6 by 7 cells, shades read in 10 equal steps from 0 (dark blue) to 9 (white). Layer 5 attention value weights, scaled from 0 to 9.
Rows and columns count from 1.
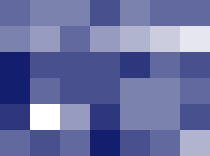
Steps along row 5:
up down down up same down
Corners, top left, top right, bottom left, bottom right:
3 3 3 6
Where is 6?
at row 2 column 5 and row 6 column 7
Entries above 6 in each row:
0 2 0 0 1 0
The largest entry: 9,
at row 5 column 2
